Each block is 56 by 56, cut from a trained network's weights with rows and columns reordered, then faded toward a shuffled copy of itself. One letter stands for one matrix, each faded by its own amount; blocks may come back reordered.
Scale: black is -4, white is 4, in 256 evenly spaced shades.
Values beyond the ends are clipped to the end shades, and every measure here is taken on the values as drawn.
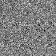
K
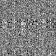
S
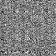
S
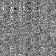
S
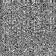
S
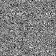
K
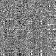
S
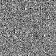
K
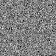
K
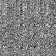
S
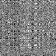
S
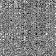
S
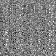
S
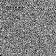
K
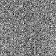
S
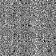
S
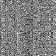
S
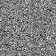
K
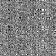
S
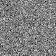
K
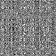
S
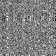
S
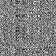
S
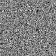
K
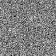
K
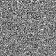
K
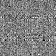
S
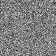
K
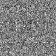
K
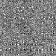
S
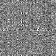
S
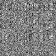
S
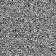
K
